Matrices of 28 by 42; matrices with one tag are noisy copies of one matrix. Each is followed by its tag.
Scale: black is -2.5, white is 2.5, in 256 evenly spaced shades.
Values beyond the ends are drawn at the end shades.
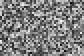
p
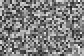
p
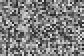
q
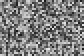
q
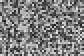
q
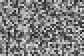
q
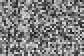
q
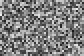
p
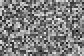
p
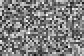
p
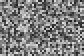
q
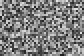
p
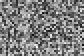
q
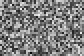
p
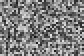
q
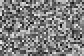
p
